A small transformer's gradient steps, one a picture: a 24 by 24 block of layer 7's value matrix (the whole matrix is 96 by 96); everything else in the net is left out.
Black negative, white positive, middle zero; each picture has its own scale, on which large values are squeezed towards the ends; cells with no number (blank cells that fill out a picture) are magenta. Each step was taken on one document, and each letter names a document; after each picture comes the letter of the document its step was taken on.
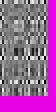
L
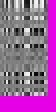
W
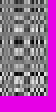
L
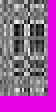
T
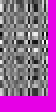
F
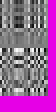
L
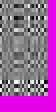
L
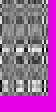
F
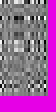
L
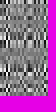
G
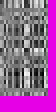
W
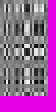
W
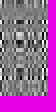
F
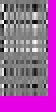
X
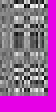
T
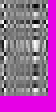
X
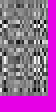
F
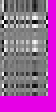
X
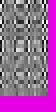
F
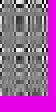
F
